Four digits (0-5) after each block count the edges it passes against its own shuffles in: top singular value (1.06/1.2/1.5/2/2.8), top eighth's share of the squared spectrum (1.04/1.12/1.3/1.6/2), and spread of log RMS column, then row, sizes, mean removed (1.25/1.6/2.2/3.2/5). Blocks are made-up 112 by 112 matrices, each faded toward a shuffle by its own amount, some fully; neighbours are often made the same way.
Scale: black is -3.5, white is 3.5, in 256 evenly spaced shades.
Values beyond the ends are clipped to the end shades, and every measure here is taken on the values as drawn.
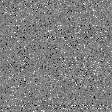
2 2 1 2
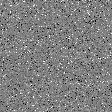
0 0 0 0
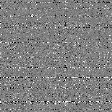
3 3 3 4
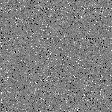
1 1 1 1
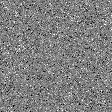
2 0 0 0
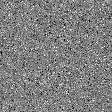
1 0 0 0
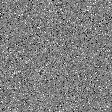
1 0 0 0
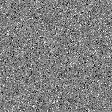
2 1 0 0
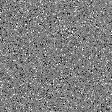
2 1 0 0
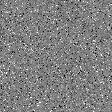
2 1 0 0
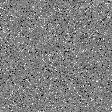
2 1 0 0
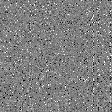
4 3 2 1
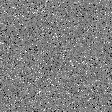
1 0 0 0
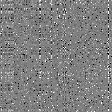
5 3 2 1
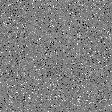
3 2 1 0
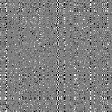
5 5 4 3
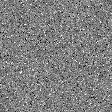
0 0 0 1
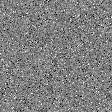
0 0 0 0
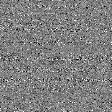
1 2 0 3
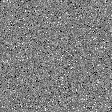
0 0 0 0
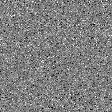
1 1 0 2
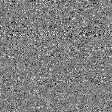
1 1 0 3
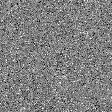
3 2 0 0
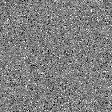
3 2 0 0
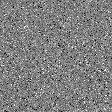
0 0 0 0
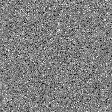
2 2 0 0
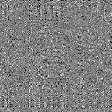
4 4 2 2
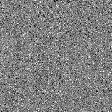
3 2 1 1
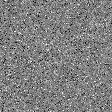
0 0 0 0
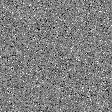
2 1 0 0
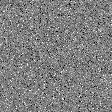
0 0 0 0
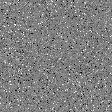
1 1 1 0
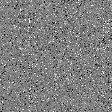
2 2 2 0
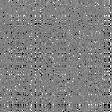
5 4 3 3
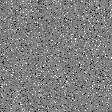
3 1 1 0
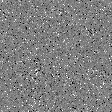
0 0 0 0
